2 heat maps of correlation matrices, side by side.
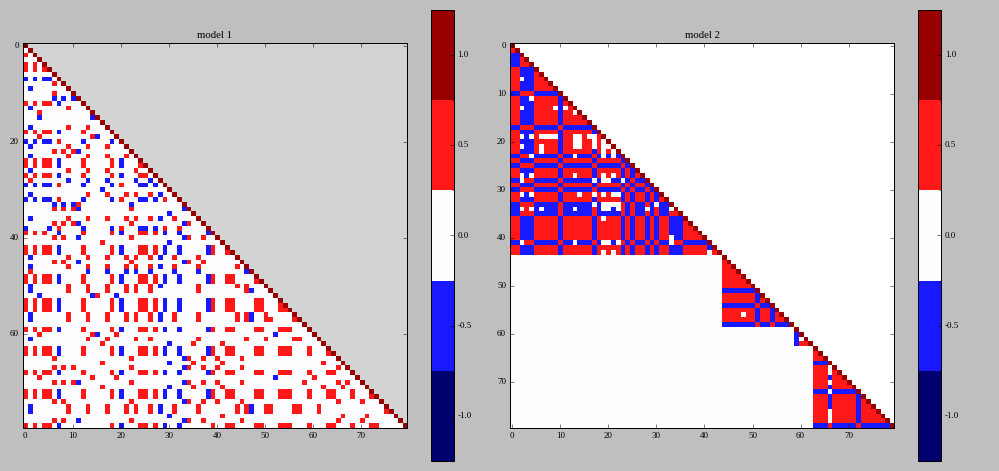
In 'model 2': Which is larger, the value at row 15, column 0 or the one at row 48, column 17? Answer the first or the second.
the first
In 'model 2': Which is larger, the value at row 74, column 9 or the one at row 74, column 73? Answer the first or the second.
the second
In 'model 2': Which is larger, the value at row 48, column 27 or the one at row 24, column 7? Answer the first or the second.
the second
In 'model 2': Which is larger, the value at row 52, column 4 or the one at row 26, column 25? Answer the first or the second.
the first
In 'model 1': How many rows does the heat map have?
80
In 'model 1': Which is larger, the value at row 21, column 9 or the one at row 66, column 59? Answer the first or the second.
the first
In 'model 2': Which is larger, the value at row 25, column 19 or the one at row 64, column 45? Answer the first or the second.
the second
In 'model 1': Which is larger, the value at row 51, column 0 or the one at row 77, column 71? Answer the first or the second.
the second
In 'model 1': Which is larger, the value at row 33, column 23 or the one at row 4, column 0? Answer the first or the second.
the second
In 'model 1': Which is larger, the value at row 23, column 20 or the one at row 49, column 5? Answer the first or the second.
the second
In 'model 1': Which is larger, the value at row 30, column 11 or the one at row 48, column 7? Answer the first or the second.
the first
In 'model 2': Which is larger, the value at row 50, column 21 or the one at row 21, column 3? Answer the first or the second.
the first
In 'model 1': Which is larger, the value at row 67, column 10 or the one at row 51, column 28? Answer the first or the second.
the first
